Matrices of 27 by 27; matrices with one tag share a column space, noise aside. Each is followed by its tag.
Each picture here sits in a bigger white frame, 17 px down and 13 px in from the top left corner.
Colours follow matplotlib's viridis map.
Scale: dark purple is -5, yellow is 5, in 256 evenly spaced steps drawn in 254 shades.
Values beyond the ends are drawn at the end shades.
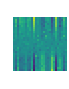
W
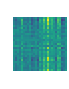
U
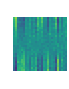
W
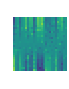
W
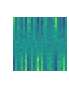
W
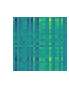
U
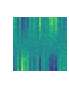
W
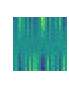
W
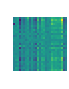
U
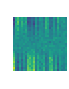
W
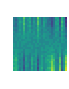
W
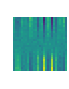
W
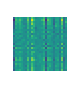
U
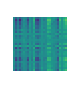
U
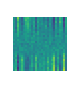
W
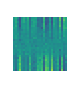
W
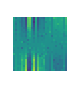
W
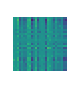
U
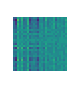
U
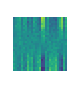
W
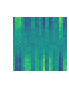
W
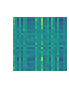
U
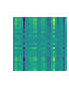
U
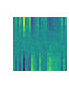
W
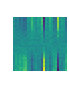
W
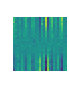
W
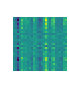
U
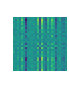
U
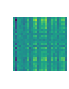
U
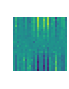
W
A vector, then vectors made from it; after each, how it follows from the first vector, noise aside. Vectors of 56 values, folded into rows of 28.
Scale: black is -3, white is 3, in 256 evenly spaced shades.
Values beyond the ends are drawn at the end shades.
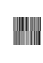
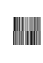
reversed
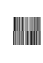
reversed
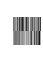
copied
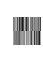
copied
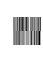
copied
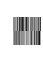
copied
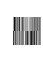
reversed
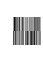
reversed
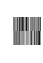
copied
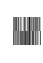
negated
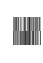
negated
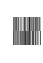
negated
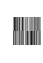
reversed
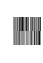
copied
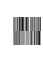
copied
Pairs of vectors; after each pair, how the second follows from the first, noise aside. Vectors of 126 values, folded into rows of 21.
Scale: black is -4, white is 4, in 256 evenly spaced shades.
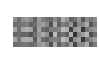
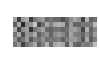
wrapped around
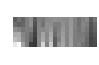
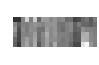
wrapped around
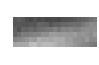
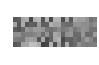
sign-scrambled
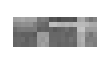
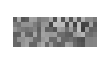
sign-scrambled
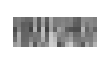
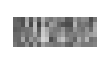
wrapped around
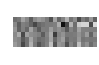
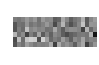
wrapped around
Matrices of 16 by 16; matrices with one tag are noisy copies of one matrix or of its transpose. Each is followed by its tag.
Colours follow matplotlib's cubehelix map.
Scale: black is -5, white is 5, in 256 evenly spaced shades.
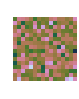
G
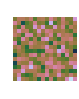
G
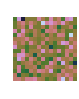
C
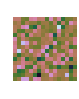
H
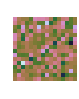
H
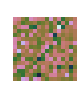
H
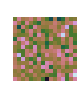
G
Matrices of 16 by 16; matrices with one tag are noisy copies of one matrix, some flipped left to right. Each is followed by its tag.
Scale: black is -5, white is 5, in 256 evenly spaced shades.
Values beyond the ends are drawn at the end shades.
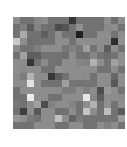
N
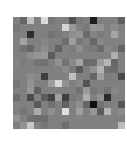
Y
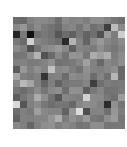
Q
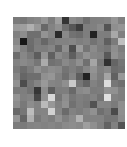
N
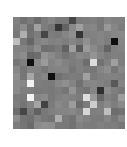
N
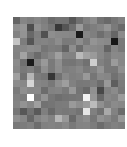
N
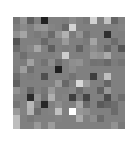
Y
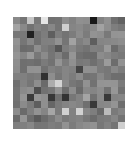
Y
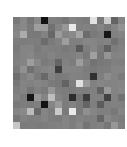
Y
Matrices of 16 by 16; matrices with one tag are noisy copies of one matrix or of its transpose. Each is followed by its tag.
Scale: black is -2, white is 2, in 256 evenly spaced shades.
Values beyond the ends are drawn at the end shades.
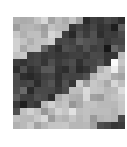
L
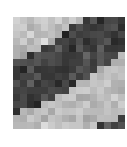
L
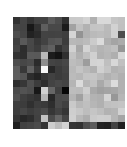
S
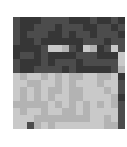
S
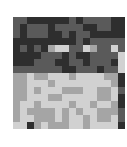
S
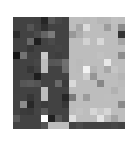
S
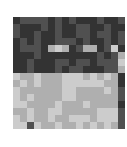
S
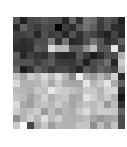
S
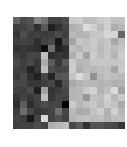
S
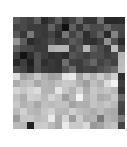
S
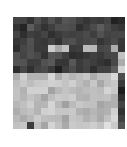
S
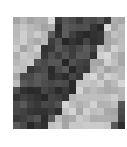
L
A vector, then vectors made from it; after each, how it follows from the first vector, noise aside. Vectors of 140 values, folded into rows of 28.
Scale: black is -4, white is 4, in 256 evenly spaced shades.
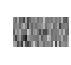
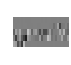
partly zeroed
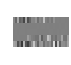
partly zeroed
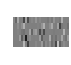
partly zeroed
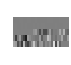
partly zeroed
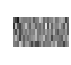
wrapped around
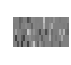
partly zeroed
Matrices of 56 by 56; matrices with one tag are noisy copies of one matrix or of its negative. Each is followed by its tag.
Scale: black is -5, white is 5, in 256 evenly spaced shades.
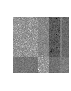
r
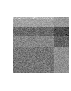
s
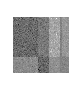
r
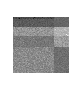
s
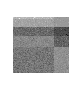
s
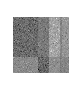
r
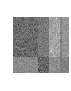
r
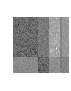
r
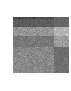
s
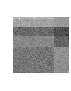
s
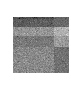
s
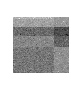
s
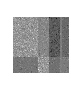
r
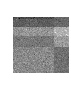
s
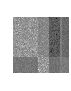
r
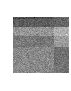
s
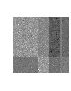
r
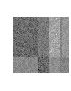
r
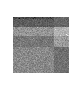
s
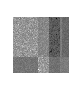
r
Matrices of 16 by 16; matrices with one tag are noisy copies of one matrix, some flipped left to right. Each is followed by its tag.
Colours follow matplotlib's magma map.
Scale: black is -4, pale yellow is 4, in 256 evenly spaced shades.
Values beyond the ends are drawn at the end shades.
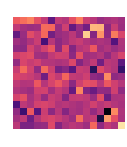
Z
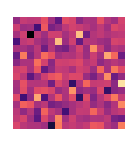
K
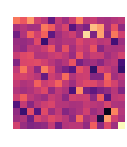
Z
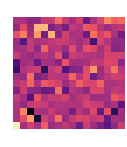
Z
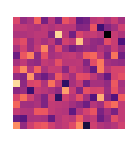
K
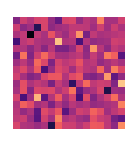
K
